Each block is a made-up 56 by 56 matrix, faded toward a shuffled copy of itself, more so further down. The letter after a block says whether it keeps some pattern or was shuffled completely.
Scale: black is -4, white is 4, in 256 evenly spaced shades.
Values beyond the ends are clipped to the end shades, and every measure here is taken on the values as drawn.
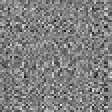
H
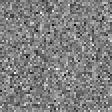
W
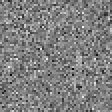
W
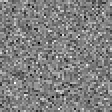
W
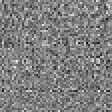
H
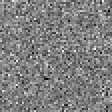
W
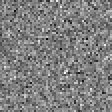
W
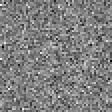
W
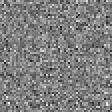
H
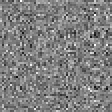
H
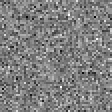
W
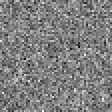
W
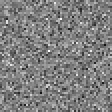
W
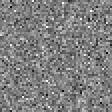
W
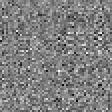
H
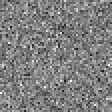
W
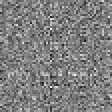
H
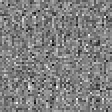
H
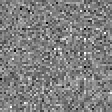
H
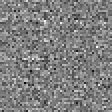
H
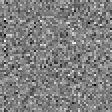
H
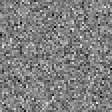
W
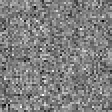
H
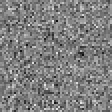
H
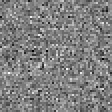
H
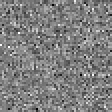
H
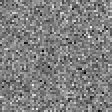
W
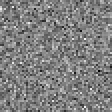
W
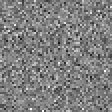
H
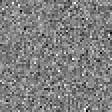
W
